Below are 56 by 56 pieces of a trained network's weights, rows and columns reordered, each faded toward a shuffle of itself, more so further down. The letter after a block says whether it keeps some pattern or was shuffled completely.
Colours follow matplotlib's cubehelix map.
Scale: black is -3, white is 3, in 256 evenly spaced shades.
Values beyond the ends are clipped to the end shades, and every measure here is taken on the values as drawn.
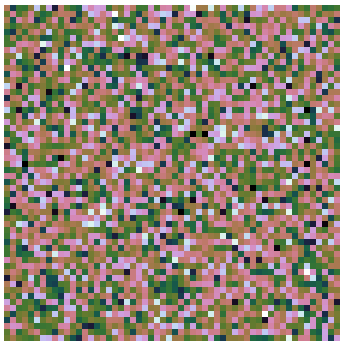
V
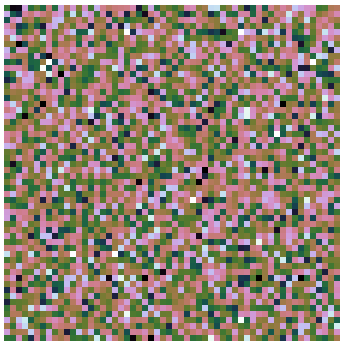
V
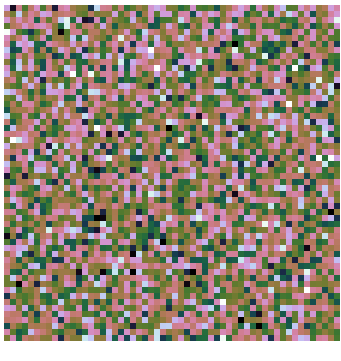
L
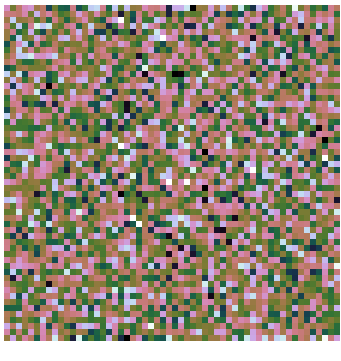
L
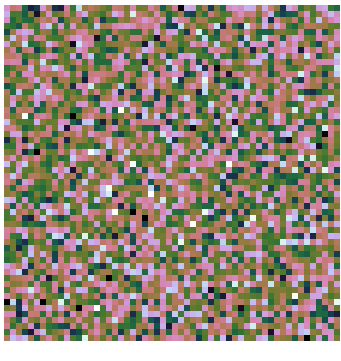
L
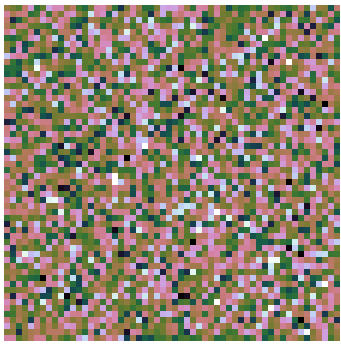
L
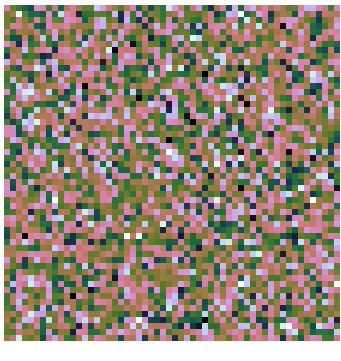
V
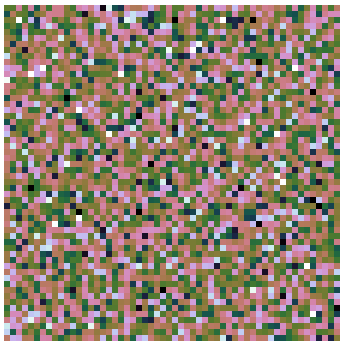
L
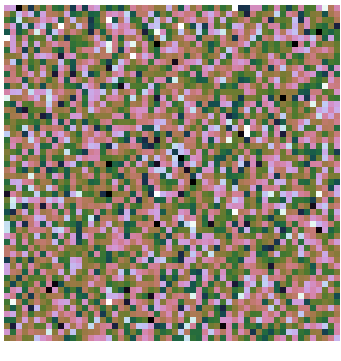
V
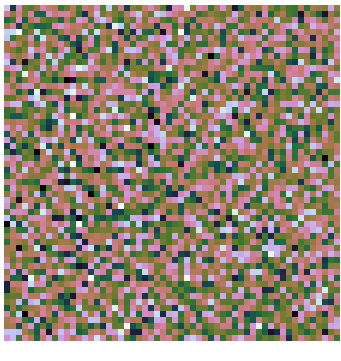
V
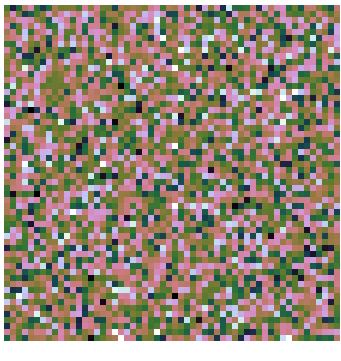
L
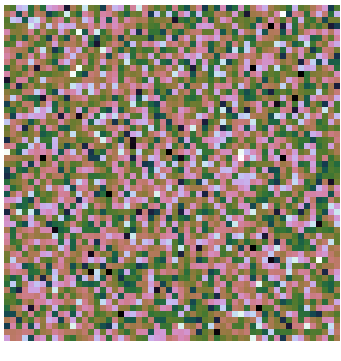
L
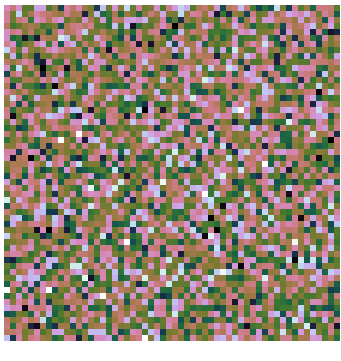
L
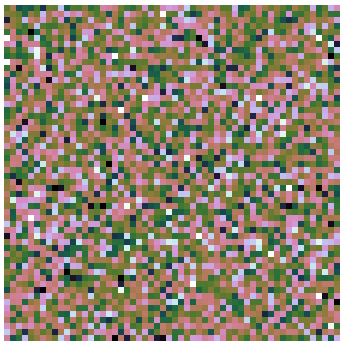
L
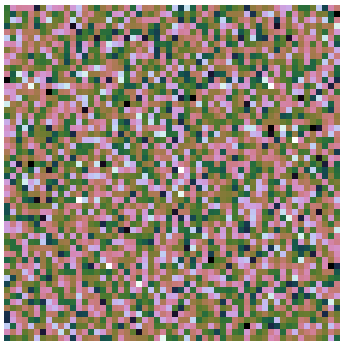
V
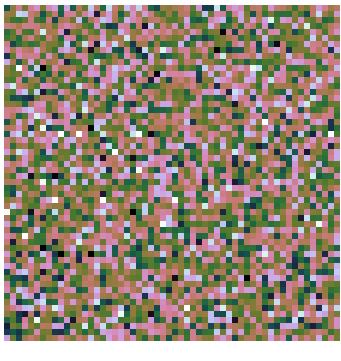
V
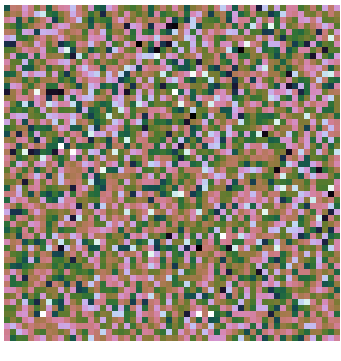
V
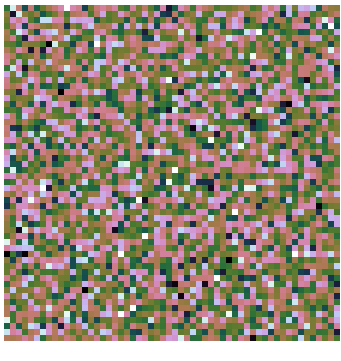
L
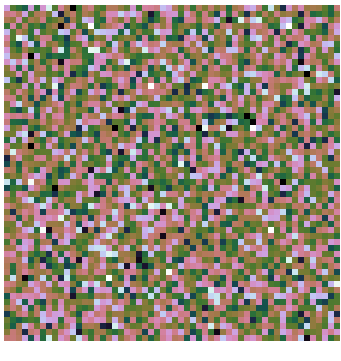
L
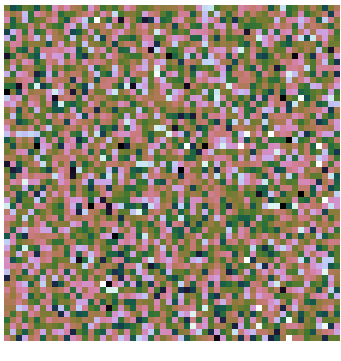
V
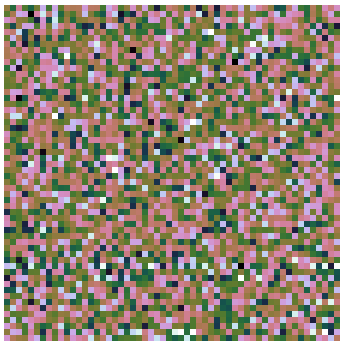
V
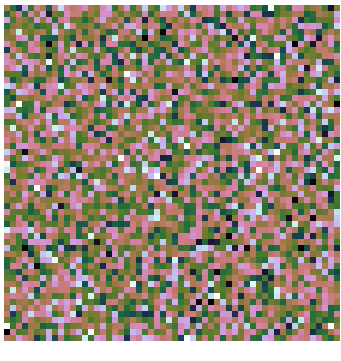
L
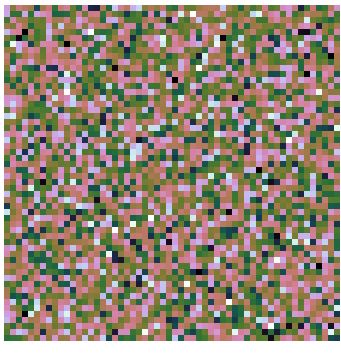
L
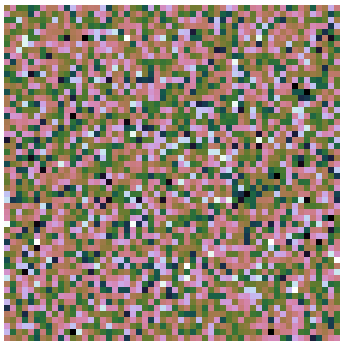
V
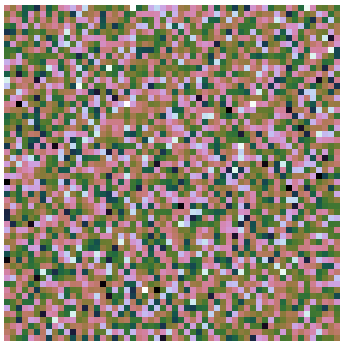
V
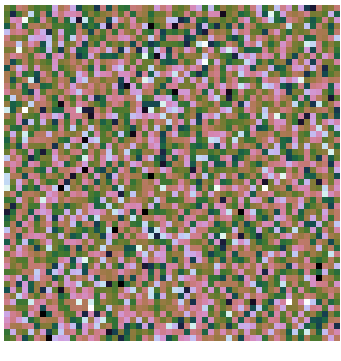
L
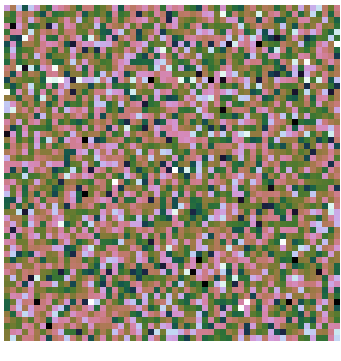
V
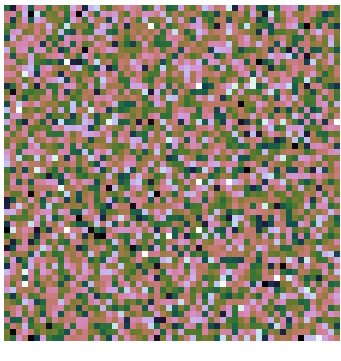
V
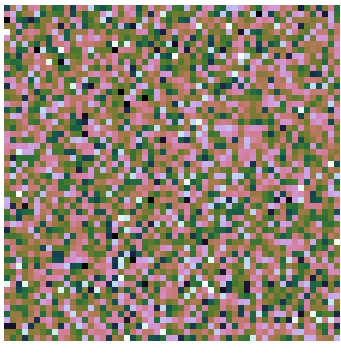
V
